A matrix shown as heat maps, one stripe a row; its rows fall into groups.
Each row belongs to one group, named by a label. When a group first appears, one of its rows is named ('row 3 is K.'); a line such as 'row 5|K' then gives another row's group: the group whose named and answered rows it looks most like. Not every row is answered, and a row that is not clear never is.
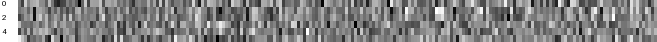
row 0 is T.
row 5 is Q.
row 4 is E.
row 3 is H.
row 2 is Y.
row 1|Y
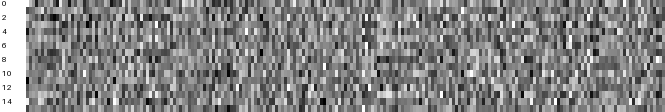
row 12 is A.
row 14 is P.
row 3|T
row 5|T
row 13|T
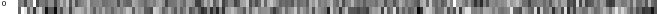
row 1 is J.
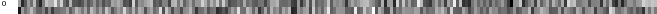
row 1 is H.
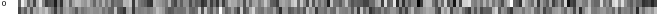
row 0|J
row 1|E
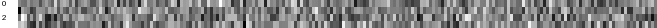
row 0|H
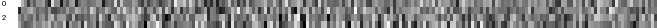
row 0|Q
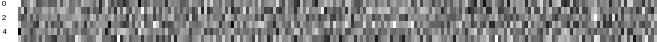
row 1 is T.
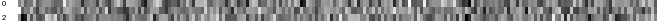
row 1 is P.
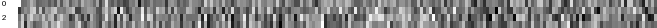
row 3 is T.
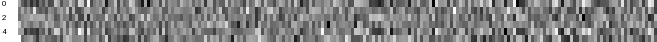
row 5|P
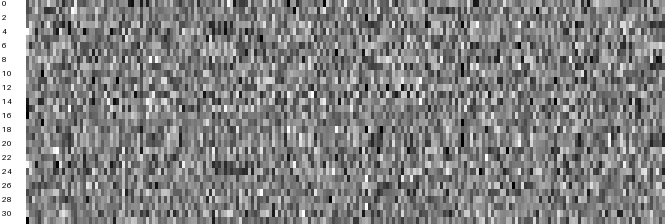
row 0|E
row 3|J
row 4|Q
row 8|T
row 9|J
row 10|Y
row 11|P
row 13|A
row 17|Y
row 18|A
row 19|J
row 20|J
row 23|Q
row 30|H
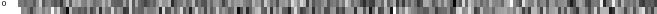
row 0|J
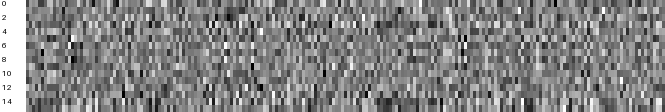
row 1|Y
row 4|E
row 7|Y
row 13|A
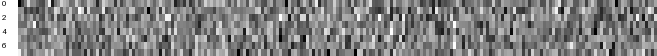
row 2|A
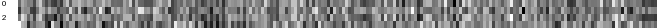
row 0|J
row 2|J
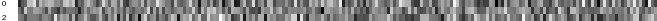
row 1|T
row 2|H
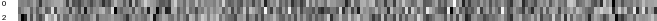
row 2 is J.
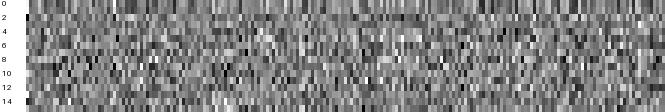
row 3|H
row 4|Y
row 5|P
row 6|J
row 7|H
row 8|T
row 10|Q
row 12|J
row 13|P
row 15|H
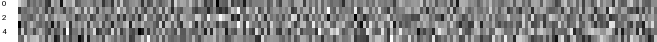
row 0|Q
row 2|H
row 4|E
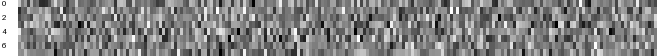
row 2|E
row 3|T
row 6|Y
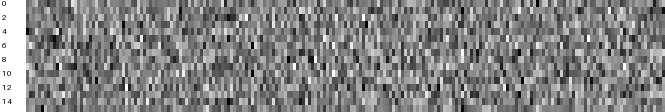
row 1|J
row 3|A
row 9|Q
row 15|Y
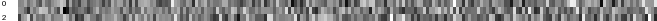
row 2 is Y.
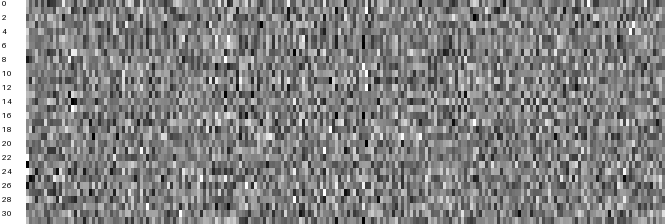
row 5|H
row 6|H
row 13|Q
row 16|H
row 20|A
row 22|P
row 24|Q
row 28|Q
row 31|H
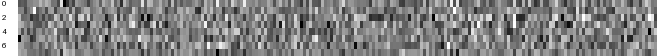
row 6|H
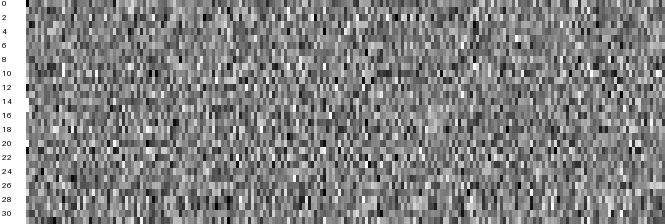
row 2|A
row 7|A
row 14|P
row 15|Q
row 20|P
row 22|A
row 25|Q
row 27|P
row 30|J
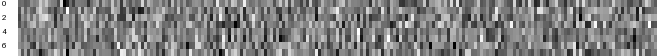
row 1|E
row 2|E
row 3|Y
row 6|Y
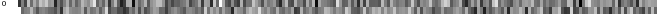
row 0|E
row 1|P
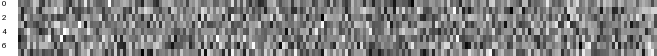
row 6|E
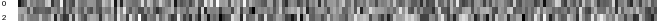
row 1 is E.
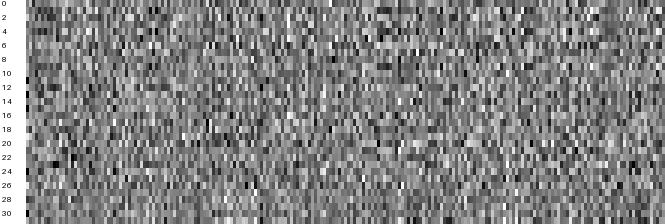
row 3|A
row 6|T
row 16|A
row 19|Q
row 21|T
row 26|H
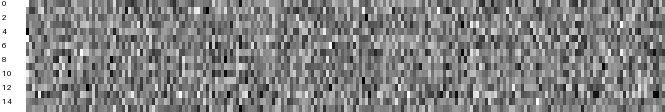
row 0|P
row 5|P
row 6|T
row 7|J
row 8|Q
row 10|Q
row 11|H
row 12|T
